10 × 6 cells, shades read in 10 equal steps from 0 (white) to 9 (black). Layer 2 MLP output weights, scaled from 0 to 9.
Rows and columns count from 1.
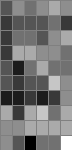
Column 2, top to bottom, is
4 6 5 3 8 7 8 7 4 6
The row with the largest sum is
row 7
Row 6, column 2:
7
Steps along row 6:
up down same down up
